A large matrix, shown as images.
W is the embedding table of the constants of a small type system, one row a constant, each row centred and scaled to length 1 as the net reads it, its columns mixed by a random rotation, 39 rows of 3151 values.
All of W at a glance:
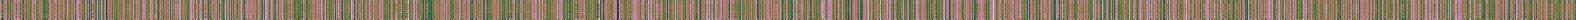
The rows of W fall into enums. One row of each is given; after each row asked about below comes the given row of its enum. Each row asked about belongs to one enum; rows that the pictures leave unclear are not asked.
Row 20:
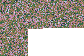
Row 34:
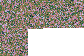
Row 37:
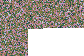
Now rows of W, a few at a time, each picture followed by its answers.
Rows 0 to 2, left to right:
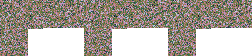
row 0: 37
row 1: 34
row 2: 37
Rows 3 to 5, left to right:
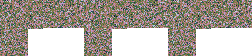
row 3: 37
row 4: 34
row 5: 37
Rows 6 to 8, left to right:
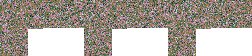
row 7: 37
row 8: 20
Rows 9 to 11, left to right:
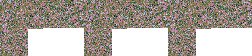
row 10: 34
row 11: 34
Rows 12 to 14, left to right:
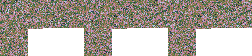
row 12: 20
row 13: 34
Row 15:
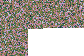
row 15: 37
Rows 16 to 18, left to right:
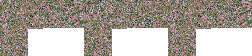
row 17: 20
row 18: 34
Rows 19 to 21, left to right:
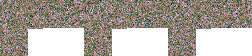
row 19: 34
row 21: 37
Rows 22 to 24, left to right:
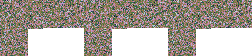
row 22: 37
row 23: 34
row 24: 37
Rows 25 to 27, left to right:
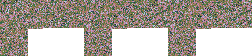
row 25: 20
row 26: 34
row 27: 34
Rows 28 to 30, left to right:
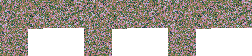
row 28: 34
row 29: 37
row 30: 34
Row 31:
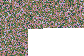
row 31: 37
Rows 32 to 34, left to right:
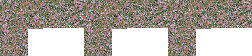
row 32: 34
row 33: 34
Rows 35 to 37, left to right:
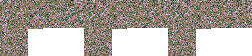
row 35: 34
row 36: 37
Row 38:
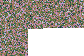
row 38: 37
